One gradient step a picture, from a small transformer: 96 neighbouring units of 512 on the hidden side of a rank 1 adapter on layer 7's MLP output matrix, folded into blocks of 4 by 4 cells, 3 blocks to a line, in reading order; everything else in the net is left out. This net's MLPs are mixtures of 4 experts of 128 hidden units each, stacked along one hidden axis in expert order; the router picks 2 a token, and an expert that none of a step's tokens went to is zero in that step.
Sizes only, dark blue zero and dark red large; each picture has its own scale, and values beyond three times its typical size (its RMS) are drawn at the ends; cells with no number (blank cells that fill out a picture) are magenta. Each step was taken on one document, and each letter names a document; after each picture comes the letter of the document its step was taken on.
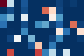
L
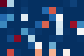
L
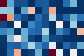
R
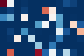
L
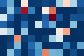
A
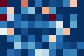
A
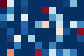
L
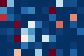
R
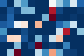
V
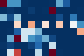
R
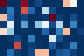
A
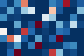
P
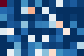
A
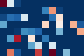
L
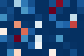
P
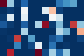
L
